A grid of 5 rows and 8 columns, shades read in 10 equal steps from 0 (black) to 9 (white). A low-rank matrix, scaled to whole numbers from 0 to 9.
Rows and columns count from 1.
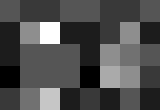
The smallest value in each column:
0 2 2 1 0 1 2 1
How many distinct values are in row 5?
5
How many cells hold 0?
2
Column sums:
7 17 24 11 7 16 19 10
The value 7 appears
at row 5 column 3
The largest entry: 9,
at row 2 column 3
